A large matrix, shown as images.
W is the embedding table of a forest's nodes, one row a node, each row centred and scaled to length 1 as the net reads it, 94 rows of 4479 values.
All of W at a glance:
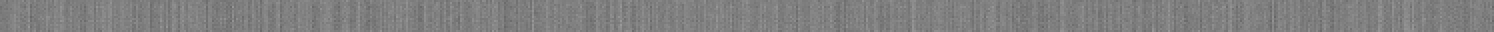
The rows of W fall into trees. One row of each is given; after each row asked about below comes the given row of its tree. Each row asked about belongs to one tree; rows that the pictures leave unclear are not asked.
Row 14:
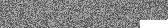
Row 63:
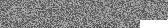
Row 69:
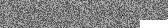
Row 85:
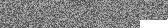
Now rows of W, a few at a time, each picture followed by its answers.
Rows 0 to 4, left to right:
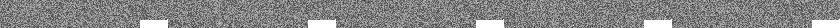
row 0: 63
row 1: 14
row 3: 14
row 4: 14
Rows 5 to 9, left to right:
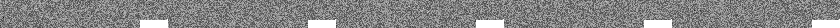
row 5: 85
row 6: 63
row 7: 14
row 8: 69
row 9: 14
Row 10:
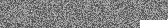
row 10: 63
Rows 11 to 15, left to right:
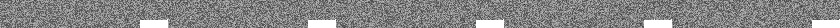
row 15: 63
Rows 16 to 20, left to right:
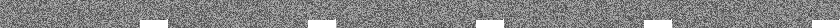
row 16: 69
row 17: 85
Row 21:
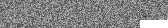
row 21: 63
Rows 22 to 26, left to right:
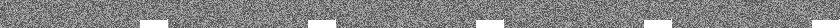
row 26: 85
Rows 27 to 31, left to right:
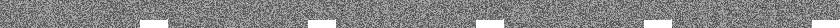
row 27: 14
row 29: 14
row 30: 63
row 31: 14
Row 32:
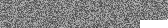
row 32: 63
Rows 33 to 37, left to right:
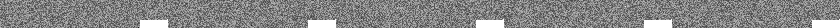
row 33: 63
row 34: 63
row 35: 14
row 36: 63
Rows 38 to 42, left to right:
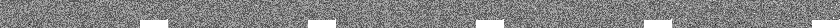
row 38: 85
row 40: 14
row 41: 14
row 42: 69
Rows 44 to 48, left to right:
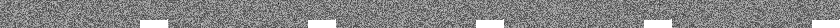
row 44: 63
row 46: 63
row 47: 14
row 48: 63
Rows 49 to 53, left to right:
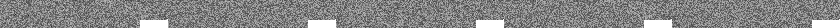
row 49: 85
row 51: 63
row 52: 85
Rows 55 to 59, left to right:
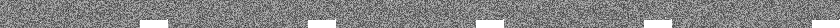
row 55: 69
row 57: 69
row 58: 69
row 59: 63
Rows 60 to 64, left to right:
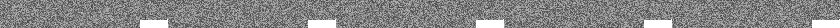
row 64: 63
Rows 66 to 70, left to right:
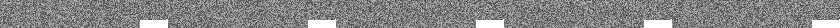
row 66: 14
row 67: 85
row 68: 69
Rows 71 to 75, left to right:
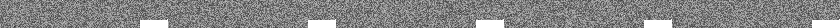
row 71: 63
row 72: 63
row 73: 14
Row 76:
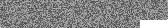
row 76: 63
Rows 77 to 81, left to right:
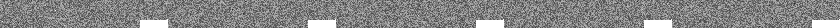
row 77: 85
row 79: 63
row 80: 63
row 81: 63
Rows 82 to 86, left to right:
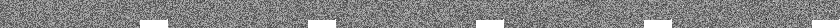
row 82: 14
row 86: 85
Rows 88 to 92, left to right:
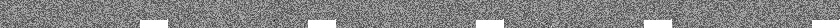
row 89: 14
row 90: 14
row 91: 14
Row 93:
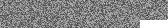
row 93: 63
